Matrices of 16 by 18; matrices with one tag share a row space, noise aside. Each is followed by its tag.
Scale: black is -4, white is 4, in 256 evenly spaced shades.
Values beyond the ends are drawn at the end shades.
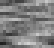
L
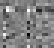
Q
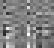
Q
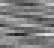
L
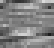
L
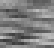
L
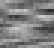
L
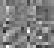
Q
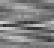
L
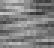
L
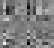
Q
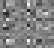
Q
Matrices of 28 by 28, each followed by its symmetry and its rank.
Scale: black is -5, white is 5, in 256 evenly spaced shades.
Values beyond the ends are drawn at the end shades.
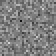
symmetric, full rank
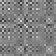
symmetric, rank three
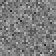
symmetric, full rank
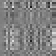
neither, rank two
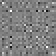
symmetric, rank three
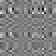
neither, rank two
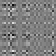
neither, rank two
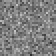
neither, full rank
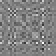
symmetric, rank three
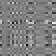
neither, rank two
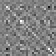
symmetric, rank five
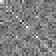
symmetric, rank five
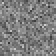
neither, full rank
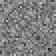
symmetric, full rank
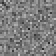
symmetric, full rank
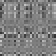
neither, rank two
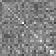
symmetric, rank five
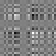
symmetric, rank one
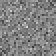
symmetric, full rank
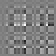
symmetric, rank one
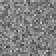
neither, full rank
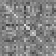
symmetric, rank five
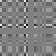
symmetric, rank one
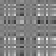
symmetric, rank one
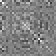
symmetric, rank five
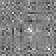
symmetric, rank three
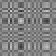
symmetric, rank one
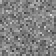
neither, full rank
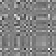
symmetric, rank three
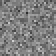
neither, full rank
